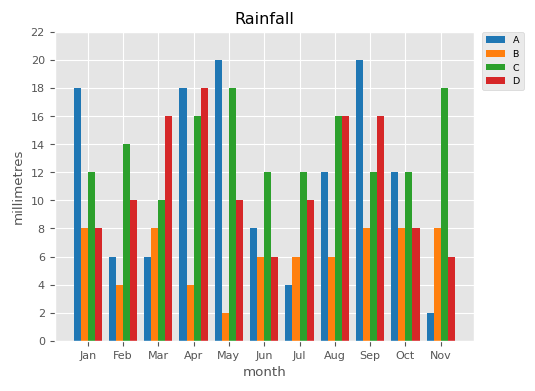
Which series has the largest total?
C
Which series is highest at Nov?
C
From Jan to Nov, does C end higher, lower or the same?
higher
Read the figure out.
Title: Rainfall
x-axis: month, ticks Jan Feb Mar Apr May Jun Jul Aug Sep Oct Nov
y-axis: millimetres, ticks 0 2 4 6 8 10 12 14 16 18 20 22
Legend: A, B, C, D
Values:
A: 18 6 6 18 20 8 4 12 20 12 2
B: 8 4 8 4 2 6 6 6 8 8 8
C: 12 14 10 16 18 12 12 16 12 12 18
D: 8 10 16 18 10 6 10 16 16 8 6
